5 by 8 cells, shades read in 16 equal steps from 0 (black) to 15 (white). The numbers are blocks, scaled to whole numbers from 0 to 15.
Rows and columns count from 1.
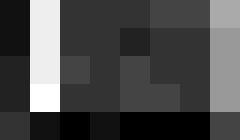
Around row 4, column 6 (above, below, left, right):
3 0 4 3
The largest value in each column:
3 15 4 3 4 4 4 10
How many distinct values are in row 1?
5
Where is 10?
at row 1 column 8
